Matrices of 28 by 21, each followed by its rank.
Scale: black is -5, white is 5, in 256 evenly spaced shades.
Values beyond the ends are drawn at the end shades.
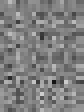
three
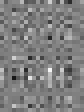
two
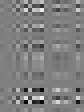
one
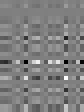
one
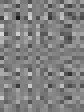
two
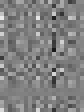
three
